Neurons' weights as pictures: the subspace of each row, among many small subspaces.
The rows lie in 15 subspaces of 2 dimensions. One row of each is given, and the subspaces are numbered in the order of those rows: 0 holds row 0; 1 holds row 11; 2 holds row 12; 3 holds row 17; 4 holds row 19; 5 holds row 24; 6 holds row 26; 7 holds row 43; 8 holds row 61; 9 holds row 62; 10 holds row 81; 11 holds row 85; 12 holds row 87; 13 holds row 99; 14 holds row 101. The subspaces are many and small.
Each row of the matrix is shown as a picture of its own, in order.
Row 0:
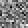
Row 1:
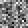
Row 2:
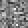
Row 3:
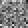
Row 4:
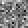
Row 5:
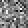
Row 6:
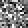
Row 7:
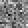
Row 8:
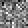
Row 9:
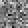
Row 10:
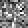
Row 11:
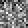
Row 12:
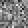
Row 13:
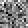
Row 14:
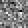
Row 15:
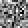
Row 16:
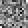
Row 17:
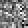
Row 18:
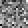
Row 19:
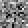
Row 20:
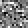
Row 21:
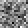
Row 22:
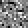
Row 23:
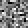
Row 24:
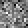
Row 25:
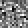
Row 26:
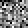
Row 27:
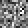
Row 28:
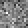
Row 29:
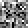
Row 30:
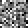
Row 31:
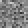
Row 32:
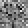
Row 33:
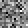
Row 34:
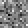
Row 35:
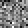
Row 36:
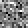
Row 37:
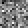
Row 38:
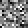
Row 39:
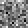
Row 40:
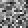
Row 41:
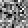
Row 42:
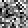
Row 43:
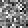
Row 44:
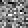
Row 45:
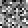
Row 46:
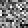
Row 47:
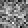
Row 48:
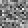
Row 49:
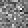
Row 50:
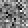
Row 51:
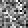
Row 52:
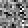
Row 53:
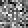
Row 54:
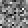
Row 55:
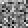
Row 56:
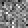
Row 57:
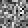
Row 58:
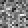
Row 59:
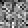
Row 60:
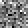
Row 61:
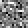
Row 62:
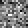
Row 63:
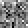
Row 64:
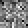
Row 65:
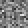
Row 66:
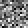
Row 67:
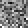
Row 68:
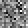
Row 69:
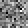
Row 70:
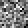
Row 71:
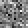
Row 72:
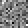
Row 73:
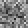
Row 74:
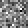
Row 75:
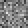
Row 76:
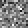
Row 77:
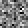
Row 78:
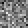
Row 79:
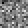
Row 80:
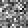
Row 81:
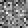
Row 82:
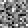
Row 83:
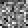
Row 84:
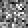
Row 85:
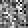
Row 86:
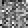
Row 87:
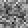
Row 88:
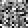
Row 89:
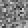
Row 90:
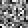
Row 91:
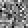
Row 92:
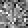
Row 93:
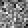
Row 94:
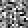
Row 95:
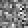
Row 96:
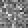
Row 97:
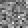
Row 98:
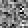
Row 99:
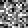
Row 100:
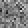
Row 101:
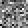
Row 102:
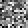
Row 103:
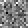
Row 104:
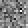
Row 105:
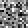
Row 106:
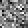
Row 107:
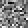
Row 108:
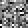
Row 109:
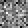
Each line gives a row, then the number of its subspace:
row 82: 13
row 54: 2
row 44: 9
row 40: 11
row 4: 3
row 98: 3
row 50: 7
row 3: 2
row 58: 13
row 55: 4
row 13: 1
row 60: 9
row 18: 2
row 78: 1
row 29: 4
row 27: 6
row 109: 10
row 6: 1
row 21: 12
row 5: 12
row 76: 10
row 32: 1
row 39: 5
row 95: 3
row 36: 8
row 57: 6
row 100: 12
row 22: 8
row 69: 7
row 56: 14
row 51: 11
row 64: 4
